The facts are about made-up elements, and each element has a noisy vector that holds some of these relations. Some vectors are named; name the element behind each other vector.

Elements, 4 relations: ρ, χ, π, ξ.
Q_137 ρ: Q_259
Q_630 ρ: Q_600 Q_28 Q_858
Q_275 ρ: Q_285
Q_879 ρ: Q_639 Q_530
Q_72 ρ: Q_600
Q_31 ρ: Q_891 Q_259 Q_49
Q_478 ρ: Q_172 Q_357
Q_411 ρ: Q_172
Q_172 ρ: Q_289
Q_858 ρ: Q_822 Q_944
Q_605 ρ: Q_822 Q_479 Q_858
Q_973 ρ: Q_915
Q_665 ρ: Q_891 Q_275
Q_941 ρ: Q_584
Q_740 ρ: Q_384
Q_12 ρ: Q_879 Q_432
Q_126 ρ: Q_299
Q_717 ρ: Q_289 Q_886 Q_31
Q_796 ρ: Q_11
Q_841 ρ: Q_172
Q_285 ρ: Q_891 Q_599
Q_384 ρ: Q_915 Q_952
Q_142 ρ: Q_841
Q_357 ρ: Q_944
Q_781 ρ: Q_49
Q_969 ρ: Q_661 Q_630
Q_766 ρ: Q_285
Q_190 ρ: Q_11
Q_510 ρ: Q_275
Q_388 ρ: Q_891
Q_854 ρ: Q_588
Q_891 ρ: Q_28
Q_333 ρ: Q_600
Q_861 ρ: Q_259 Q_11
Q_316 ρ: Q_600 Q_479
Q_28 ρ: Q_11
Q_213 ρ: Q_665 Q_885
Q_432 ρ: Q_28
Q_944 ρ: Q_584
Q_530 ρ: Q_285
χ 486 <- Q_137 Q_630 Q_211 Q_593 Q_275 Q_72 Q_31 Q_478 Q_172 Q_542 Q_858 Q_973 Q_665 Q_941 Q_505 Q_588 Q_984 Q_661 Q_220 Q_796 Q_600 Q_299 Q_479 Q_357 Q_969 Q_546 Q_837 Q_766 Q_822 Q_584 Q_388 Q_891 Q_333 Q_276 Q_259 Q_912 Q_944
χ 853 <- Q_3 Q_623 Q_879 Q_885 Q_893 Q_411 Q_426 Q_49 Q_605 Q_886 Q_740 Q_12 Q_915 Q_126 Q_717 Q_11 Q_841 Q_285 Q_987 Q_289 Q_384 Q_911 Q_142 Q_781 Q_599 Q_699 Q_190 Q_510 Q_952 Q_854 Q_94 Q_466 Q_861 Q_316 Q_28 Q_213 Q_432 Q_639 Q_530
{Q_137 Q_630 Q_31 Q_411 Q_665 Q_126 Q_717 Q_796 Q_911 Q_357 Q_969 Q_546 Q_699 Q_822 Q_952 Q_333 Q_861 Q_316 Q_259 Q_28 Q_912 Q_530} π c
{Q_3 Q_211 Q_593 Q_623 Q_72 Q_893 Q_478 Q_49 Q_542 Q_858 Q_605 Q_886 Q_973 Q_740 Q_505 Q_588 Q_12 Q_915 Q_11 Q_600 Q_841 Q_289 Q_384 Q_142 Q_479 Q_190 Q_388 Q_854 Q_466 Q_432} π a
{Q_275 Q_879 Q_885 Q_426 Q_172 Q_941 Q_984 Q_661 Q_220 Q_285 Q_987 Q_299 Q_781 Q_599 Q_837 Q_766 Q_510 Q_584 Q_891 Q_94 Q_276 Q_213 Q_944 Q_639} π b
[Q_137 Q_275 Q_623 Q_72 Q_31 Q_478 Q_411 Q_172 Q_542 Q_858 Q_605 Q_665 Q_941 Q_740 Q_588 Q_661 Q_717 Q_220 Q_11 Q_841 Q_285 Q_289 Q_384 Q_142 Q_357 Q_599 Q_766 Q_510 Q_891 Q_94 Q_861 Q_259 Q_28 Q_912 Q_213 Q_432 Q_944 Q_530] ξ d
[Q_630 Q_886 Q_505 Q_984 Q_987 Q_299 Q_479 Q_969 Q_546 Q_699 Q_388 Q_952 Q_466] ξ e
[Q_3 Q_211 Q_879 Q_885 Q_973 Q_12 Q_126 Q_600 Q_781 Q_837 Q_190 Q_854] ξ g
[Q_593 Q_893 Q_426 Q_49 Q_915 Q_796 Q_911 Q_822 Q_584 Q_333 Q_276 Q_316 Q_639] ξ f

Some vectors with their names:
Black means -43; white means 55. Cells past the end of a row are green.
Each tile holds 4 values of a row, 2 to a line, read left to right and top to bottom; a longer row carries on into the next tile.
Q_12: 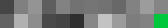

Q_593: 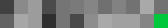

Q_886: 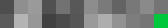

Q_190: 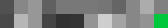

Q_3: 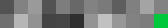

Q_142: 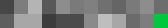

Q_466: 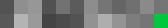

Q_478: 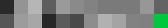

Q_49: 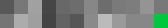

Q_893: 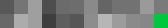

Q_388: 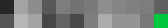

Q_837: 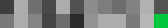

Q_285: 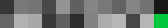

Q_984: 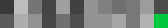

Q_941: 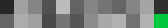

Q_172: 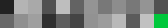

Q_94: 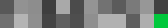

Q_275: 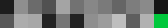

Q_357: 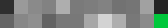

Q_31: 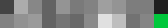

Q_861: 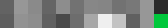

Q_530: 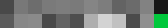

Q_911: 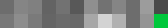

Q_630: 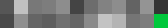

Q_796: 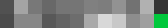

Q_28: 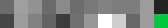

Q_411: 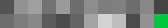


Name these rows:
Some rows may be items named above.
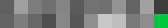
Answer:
Q_333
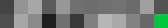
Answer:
Q_72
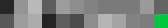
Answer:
Q_478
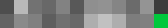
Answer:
Q_546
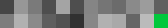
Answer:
Q_781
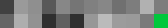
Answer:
Q_211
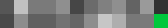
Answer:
Q_630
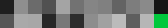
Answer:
Q_275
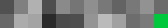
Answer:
Q_289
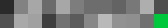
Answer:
Q_858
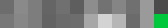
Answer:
Q_911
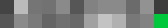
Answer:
Q_969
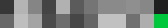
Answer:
Q_891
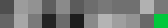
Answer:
Q_600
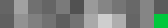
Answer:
Q_952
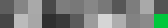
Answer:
Q_11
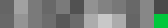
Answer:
Q_699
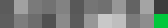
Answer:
Q_333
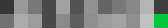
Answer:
Q_584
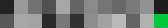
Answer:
Q_766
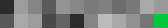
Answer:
Q_973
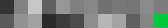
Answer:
Q_841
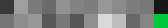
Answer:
Q_665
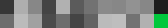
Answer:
Q_891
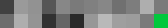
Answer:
Q_211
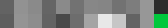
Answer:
Q_861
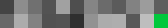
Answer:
Q_879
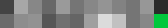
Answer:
Q_137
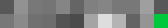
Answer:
Q_126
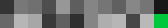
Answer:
Q_285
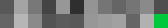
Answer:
Q_987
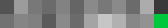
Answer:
Q_822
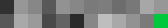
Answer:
Q_973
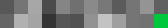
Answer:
Q_623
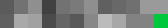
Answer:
Q_915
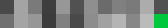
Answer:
Q_276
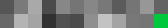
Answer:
Q_623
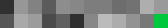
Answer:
Q_973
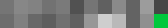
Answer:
Q_316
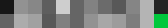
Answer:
Q_944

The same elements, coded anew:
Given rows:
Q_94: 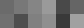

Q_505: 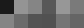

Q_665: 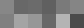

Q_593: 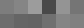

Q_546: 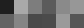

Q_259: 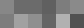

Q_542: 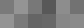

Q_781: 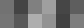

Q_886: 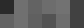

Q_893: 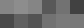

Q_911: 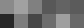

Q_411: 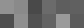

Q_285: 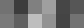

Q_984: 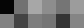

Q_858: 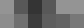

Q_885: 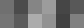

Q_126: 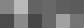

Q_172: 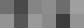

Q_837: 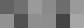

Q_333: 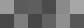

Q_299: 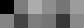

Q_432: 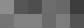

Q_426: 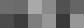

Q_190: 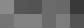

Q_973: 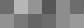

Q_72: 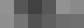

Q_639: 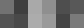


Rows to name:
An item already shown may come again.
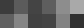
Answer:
Q_630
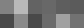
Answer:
Q_126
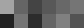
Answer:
Q_316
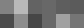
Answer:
Q_126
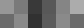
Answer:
Q_357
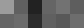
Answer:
Q_605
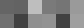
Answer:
Q_276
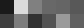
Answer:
Q_952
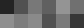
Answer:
Q_388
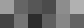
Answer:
Q_822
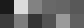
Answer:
Q_952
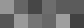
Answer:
Q_28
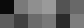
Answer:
Q_987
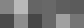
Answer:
Q_126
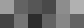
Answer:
Q_822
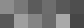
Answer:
Q_530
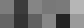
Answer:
Q_584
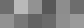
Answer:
Q_973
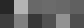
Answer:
Q_699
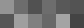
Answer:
Q_861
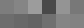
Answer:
Q_593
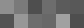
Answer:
Q_717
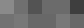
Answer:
Q_289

